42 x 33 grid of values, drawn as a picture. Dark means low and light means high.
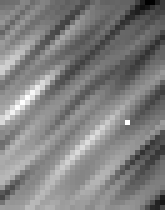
Slope: up to the bottom left. Grain: diagonal, up to the right. Odd rows or columns: none. Ninth with the lowest average: top right. Lone odd cells: 1, higher than its neighbours.
